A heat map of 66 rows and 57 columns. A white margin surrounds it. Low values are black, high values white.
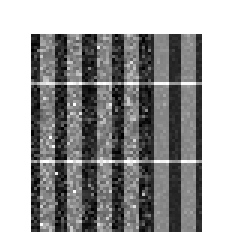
On average the colour sits 40% of the way up the scale. Rows 17 and 43 differ from the rows beside them. No overall slope runs across the table. Upright stripes repeat 6 times across the table. The right part is calmer, past a seam about 70% of the way across.
